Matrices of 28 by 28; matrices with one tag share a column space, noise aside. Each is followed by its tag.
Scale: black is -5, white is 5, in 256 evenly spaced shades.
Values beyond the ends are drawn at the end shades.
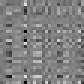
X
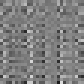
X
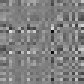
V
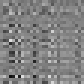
X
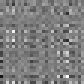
X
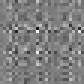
V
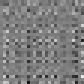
X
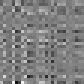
X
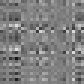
V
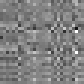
V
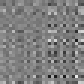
X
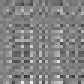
X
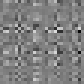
V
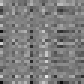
X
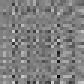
X
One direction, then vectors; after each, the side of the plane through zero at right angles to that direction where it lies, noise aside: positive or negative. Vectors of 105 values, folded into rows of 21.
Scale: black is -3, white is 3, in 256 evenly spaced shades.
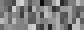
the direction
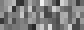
negative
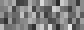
negative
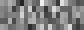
negative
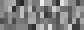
negative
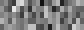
positive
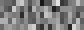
positive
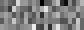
positive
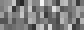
negative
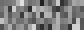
positive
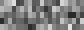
negative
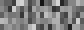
positive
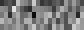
positive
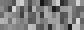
positive
